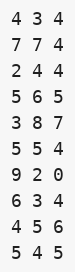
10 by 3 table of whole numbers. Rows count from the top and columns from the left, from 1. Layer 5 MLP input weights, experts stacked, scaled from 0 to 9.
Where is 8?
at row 5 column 2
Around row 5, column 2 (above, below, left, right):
6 5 3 7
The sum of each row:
11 18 10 16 18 14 11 13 15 14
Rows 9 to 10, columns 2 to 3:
5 6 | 4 5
